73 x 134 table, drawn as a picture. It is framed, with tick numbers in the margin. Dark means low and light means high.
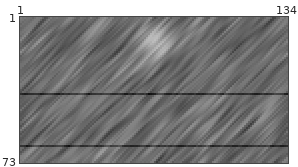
Odd lines: rows 39 and 65. Slope: none. Ninth with the highest average: top middle. Histogram: heavy tails on both sides. Bumps: one, in the top middle. Average level on the scale: 40%.
